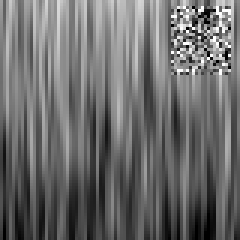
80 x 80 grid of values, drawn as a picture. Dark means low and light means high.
In the top right lies a patch that is rougher than the rest. The grain runs up and down. Values change most from cell to cell in the top right. The field climbs toward the top. Overall the values sit about 40% of the way up the scale.
